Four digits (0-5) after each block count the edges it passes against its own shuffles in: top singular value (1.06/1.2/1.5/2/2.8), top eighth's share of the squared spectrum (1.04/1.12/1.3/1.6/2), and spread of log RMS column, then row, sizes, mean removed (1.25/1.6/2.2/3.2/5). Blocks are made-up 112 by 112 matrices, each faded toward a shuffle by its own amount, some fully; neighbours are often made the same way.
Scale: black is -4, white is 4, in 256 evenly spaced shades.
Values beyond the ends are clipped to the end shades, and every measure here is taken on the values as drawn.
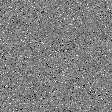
0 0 0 0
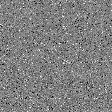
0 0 0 1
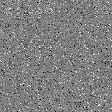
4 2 1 1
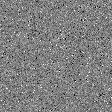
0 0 0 0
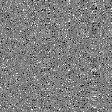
4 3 2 1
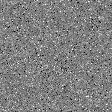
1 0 0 0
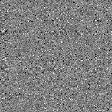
4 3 2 2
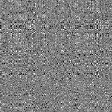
5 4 3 3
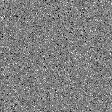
3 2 1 0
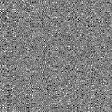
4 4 2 3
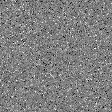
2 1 0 0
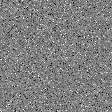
0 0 0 0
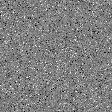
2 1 0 0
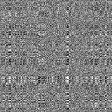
5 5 3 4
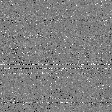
3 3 1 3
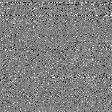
2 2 1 3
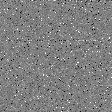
1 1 0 1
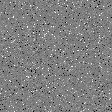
2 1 0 0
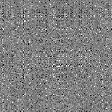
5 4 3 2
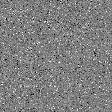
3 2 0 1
